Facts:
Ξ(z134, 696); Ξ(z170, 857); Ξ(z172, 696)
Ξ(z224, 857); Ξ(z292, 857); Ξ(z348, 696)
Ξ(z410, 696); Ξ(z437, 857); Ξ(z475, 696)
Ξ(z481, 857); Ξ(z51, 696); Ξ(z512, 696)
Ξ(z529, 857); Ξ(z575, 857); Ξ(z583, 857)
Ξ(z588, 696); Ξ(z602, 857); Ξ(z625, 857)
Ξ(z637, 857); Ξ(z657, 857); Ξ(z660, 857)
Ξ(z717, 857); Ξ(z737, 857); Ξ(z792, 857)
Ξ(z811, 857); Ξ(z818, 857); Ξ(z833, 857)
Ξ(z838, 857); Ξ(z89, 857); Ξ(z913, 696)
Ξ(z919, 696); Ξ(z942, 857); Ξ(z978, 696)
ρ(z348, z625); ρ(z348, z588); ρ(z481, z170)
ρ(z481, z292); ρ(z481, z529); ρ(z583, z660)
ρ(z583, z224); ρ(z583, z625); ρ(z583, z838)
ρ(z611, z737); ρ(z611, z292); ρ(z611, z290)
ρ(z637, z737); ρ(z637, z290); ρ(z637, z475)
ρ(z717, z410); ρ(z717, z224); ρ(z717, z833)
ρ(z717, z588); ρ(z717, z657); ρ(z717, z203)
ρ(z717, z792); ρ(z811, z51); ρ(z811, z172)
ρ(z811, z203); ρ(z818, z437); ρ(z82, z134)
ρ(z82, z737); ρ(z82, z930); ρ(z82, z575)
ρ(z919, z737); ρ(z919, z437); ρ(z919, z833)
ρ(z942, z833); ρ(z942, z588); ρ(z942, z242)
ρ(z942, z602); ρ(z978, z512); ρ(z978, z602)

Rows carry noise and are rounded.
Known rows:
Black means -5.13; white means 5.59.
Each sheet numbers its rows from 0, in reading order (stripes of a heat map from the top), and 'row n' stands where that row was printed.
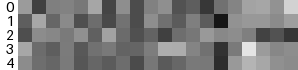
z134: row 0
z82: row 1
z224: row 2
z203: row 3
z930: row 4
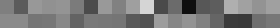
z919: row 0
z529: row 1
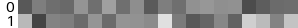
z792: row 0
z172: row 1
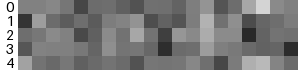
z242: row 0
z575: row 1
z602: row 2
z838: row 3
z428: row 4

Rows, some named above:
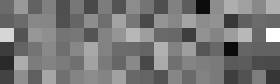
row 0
z82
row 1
z602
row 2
z978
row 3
z660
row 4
z583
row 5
z737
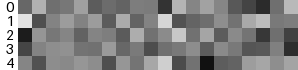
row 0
z481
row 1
z475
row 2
z811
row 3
z833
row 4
z919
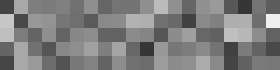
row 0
z717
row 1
z978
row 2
z290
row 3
z625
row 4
z942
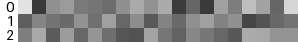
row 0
z512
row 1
z792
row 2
z611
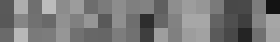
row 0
z637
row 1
z292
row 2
z481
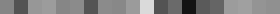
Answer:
z919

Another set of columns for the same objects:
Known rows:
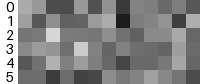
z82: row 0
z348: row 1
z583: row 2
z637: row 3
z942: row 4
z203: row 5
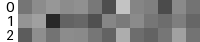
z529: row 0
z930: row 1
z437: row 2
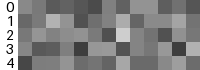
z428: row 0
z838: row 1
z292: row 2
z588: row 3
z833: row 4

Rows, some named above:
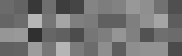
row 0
z203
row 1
z717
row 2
z290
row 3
z811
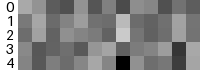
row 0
z611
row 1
z575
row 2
z737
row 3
z410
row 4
z978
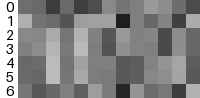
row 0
z203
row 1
z919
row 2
z481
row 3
z481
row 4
z717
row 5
z717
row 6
z512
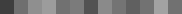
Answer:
z602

